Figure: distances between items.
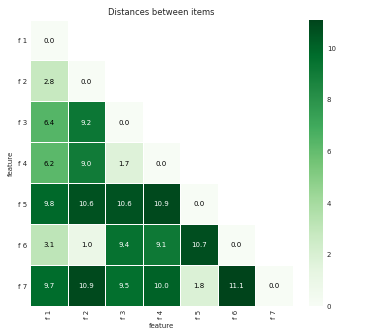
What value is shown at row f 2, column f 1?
2.8
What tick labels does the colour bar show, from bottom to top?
0, 2, 4, 6, 8, 10
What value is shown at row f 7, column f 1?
9.7
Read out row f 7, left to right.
9.7 10.9 9.5 10.0 1.8 11.1 0.0
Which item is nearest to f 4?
f 3
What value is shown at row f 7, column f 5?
1.8
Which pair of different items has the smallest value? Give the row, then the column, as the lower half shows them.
f 6, f 2
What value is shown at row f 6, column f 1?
3.1
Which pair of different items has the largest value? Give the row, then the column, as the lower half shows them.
f 7, f 6
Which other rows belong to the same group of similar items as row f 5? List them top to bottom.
f 7
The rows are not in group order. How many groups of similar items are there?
3
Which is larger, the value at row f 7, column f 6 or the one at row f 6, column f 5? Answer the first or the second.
the first
